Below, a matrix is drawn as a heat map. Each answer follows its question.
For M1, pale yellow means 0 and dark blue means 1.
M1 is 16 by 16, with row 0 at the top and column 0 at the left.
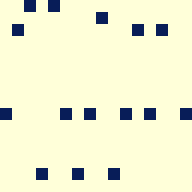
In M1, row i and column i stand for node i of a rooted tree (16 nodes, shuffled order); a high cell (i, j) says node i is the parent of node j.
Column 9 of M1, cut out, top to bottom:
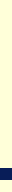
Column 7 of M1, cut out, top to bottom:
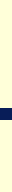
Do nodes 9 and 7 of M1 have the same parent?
no
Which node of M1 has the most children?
9
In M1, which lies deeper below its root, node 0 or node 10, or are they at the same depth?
the same depth
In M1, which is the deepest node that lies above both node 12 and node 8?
9
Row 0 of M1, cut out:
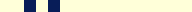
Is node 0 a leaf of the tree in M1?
no
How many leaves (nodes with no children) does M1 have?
11
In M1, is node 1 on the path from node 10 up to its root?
no
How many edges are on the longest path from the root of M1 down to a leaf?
5
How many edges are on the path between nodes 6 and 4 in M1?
4
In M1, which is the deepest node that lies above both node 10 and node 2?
9
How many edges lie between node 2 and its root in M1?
3
